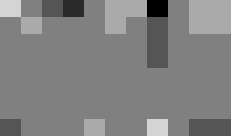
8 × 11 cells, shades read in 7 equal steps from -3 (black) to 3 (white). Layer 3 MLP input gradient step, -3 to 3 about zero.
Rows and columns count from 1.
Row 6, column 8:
0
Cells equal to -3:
1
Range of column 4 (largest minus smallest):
2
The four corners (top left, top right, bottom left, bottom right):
2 1 -1 -1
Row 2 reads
0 1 0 0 0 1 0 -1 0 1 1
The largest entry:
2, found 2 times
